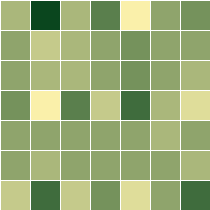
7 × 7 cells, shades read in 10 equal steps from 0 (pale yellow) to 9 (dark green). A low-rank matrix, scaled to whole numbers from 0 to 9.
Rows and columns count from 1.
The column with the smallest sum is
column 3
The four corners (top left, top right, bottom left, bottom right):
3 5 2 7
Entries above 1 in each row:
6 7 7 5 7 7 6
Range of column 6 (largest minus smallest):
1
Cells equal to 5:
5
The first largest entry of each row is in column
2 5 5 5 1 1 2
